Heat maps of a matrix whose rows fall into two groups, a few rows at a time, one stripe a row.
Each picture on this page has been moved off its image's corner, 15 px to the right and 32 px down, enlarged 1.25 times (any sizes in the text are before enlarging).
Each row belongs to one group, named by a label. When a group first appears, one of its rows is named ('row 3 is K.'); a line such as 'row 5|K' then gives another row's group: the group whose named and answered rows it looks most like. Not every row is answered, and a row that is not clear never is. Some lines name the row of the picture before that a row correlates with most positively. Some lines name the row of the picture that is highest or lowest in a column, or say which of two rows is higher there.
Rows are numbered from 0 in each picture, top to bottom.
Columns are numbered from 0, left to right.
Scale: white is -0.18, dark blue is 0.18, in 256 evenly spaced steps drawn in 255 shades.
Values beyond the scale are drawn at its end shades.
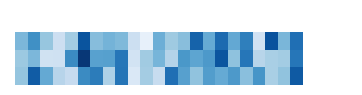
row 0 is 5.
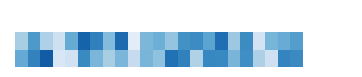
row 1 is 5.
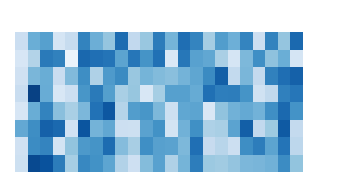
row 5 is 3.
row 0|5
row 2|5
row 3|5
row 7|3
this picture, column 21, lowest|0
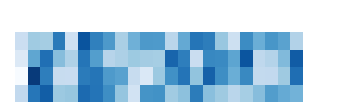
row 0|3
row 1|5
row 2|5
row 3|3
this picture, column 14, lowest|1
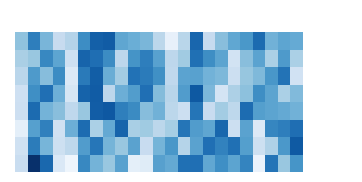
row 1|3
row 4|3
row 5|5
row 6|5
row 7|5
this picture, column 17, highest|6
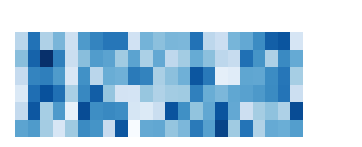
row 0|3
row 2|3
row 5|5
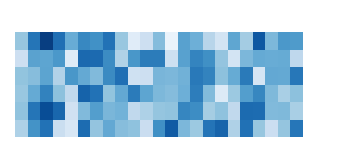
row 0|3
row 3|3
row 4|3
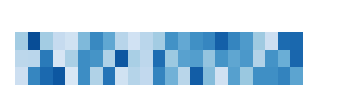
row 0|5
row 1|5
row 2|3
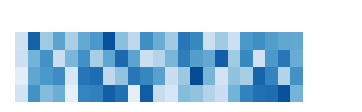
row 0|3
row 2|3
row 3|3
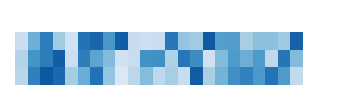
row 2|3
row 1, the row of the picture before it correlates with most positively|0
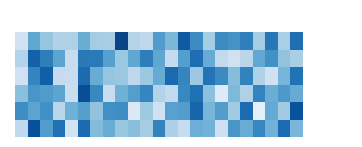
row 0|5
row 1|3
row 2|5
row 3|3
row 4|5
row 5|3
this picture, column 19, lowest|4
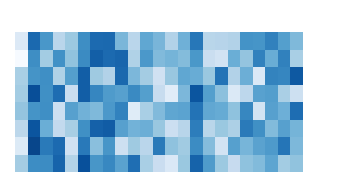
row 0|3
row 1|3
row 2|5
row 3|3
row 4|5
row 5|3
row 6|3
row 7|3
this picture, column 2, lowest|1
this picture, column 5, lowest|4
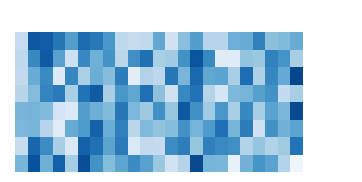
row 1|3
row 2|5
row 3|3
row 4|5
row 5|5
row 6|5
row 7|3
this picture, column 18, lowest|6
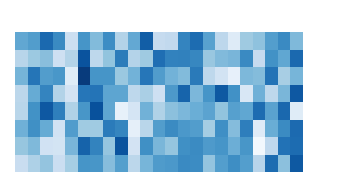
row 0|3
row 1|5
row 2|3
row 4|3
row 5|5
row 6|5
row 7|5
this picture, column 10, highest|0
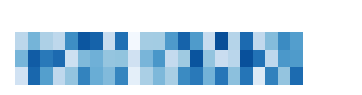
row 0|5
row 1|3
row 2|5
